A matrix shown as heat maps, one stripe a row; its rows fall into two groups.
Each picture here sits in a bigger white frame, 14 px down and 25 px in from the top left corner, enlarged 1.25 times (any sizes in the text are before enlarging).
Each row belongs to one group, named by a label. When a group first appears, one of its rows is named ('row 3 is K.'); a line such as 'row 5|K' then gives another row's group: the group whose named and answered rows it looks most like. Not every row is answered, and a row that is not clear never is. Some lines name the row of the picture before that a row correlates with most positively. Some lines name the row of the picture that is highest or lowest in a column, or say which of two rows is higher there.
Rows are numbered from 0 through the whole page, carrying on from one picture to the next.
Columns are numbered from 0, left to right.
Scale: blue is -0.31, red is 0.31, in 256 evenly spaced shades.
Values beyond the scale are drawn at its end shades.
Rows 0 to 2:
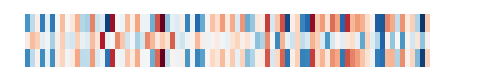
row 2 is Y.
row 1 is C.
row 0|Y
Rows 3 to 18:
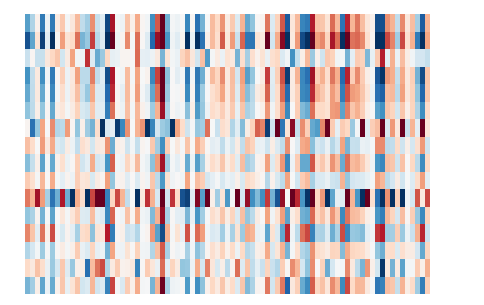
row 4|Y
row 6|Y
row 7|Y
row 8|Y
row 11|Y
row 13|C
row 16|Y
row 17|C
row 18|Y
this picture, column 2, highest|13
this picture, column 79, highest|9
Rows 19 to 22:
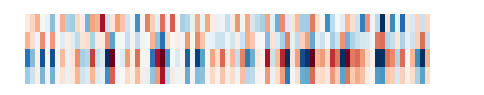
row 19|C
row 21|Y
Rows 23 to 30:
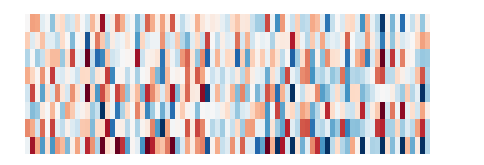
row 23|C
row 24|C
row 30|C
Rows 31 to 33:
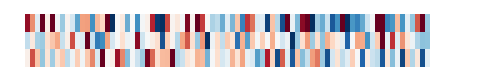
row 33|C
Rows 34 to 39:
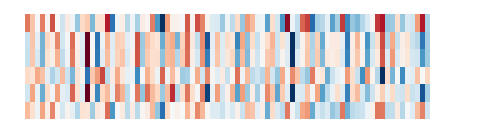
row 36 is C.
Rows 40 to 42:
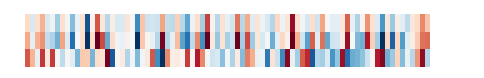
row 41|C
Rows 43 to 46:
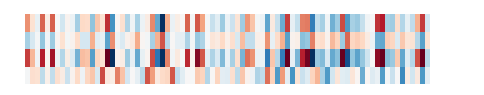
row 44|Y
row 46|C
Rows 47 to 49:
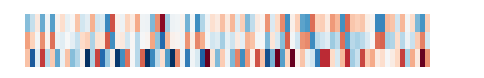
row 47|Y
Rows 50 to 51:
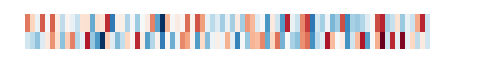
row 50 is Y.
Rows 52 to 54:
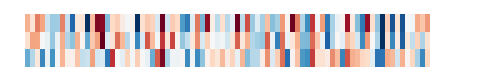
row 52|C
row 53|C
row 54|Y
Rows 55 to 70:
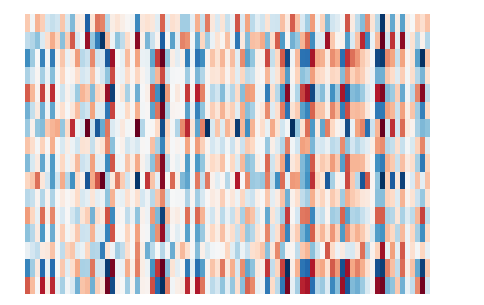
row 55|C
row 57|Y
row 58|Y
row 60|Y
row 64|C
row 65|Y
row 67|Y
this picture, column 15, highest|64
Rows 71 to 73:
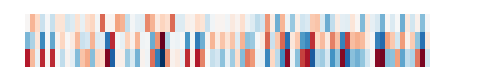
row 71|C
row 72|Y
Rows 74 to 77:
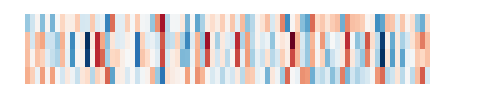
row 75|C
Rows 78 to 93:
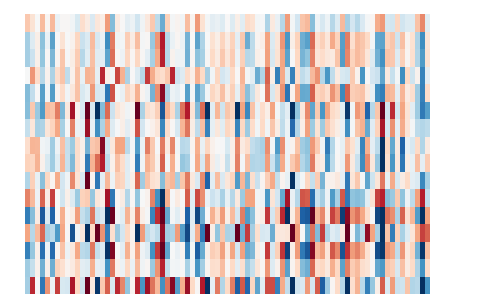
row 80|Y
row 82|Y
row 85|C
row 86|C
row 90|C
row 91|Y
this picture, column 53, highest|90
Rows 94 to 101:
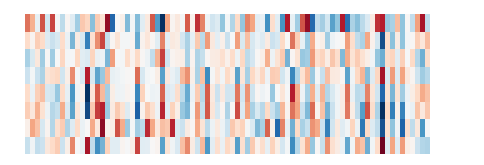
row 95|C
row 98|C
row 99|C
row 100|C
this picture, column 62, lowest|94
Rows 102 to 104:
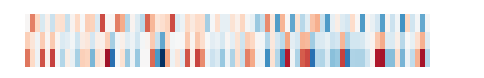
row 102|C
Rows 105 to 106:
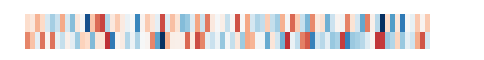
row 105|C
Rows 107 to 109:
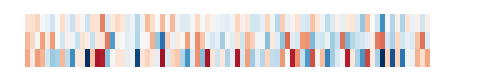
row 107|C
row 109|C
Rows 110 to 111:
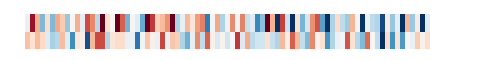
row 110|C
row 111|C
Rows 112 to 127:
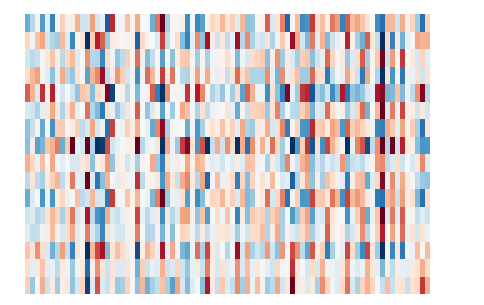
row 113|C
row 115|C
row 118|Y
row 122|Y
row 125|C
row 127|C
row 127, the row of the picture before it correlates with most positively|111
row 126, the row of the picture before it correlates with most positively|111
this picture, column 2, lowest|119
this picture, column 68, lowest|119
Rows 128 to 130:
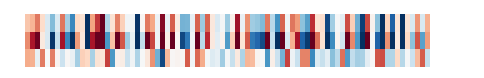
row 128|C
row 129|C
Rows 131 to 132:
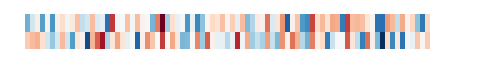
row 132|C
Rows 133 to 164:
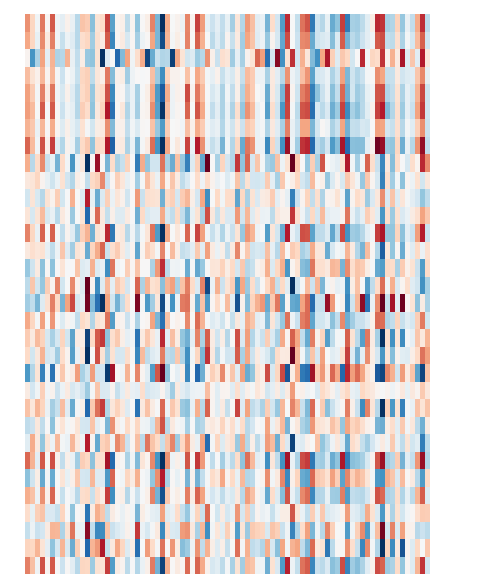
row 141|C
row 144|C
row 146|C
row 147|Y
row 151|C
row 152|C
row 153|Y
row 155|C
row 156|Y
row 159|Y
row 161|C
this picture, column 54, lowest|149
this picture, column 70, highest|140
